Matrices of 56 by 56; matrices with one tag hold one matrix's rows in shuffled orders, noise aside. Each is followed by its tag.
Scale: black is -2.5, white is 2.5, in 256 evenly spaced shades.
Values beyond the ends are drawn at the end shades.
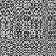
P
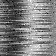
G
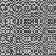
P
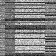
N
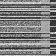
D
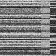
D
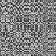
P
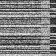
D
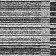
D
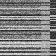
D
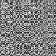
P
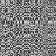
P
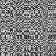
P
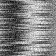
G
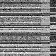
D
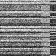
D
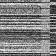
D
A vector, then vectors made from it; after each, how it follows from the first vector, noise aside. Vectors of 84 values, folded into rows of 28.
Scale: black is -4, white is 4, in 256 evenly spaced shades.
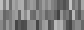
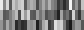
scaled up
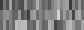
negated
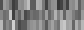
reversed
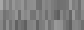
shrunk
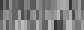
negated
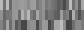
copied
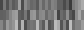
sign-scrambled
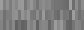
shrunk
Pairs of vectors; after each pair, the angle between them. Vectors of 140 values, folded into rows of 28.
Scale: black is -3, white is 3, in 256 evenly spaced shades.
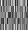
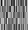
nearly opposite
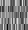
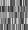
nearly parallel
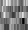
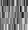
partly opposed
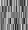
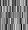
nearly opposite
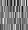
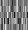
orthogonal
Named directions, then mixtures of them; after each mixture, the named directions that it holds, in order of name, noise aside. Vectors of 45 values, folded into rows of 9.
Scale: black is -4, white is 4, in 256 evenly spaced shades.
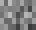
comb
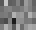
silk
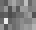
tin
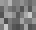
comb, silk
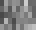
silk, tin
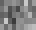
silk, tin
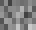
comb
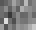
comb, tin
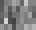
silk, tin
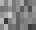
comb, tin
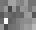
tin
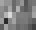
comb, tin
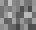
comb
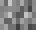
comb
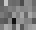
silk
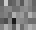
silk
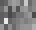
tin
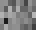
tin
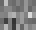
comb, silk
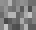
comb, silk
